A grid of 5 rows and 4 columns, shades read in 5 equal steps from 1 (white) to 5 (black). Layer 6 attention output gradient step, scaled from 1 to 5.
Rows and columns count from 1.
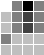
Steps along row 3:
up up down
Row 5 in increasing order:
2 2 2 2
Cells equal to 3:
7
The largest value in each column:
3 3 5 3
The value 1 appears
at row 1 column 1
